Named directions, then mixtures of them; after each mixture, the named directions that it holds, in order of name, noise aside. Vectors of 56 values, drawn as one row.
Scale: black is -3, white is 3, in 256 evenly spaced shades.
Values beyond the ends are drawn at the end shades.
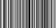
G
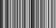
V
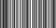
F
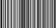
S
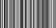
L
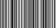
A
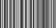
L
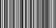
L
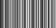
V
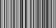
L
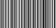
A, S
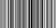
F, G, V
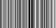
F, G, V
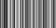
F, L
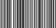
A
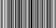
F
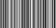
A, F, S
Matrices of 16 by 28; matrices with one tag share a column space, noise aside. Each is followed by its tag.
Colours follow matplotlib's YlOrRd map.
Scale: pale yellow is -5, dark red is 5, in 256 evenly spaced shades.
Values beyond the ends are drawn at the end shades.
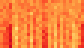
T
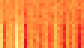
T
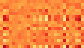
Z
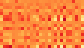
Z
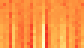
T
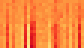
T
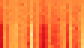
T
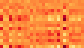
Z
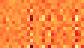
Z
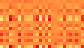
Z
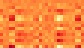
Z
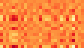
Z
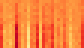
T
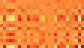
Z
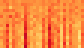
T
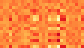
Z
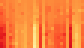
T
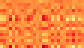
Z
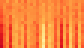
T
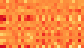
Z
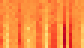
T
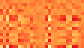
Z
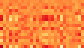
Z
